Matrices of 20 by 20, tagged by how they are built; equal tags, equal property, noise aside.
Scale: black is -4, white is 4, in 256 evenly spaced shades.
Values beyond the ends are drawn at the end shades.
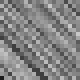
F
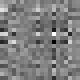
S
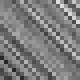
F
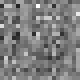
S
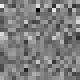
S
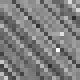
F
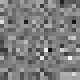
S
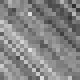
F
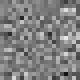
S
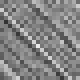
F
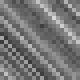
F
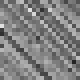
F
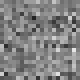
S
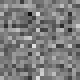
S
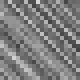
F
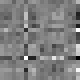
S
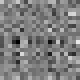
S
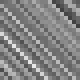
F
